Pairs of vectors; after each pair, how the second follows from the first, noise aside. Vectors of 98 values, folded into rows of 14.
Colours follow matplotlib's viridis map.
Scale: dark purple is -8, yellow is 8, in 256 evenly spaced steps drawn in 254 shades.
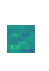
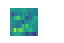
scaled up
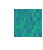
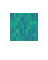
reversed
